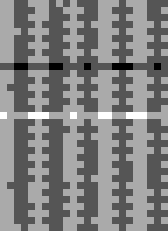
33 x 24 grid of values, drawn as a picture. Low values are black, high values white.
Upright stripes repeat 5 times across the table. No overall slope runs across the table. Rows 10 and 17 differ from the rows beside them. There is no seam.
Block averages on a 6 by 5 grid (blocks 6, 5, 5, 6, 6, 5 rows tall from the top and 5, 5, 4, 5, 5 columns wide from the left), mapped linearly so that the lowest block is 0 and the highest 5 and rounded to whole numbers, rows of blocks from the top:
3 2 2 4 3
1 0 0 2 1
2 2 3 3 4
4 4 4 5 5
3 2 2 3 3
3 2 2 4 3
